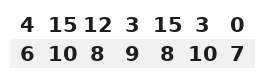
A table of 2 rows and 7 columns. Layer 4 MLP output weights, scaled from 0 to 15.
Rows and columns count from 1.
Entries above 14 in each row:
2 0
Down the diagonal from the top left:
4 10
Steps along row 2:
up down up down up down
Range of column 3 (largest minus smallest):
4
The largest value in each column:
6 15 12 9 15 10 7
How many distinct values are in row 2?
5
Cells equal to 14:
0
